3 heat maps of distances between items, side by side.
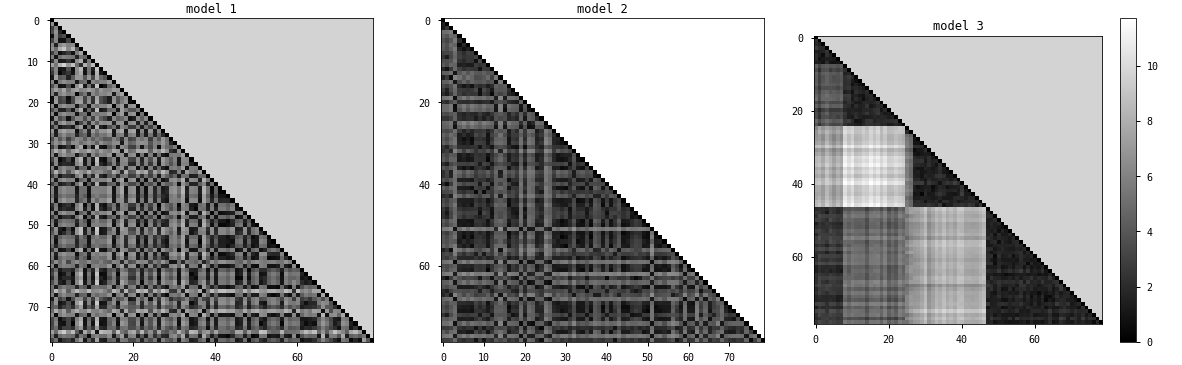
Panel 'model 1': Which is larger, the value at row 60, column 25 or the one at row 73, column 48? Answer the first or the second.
the first
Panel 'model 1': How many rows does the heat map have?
79
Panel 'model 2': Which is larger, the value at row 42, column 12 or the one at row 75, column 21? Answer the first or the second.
the second
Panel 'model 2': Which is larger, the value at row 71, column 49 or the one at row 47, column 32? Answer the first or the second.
the second
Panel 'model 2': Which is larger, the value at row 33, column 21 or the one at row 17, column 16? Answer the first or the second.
the first
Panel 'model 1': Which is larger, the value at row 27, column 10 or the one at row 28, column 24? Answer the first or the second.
the first
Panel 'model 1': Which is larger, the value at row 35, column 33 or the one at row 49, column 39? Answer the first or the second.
the first
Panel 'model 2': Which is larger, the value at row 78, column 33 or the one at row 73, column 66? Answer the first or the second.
the second
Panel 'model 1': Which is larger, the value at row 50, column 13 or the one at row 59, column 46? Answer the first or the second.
the first
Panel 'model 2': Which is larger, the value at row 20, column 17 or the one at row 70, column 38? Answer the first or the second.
the second
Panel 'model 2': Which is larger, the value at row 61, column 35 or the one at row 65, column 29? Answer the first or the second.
the first
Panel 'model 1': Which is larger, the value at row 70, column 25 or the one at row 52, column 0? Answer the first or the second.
the first
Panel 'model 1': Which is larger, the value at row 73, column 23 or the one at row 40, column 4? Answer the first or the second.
the first
